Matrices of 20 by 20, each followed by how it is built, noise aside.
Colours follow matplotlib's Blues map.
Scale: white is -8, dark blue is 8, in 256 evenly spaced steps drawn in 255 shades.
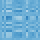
low rank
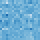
low rank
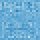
low rank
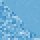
lower triangular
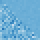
lower triangular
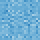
low rank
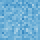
low rank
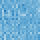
low rank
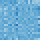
low rank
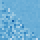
lower triangular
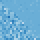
lower triangular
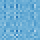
low rank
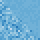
lower triangular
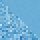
lower triangular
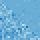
lower triangular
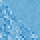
lower triangular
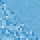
lower triangular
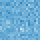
low rank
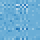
low rank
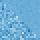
lower triangular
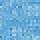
low rank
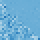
lower triangular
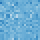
low rank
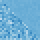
lower triangular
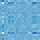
low rank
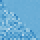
lower triangular
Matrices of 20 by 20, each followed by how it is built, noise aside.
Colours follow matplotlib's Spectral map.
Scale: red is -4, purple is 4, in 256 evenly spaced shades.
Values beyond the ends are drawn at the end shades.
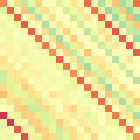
Toeplitz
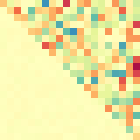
upper triangular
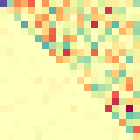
upper triangular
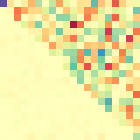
upper triangular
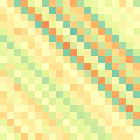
Toeplitz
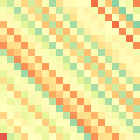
Toeplitz
